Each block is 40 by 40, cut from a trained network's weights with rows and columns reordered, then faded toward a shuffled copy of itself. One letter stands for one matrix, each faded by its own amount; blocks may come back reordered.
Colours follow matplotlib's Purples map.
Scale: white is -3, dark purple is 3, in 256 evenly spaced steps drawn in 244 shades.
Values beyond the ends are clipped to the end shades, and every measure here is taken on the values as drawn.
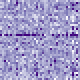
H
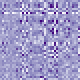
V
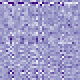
V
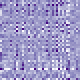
V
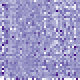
H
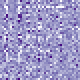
H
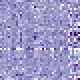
H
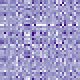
V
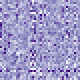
H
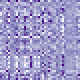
V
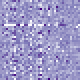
H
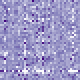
H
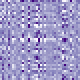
V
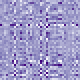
V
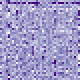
H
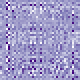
V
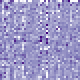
H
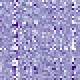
H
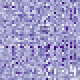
H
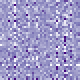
H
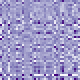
V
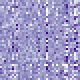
H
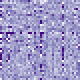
H
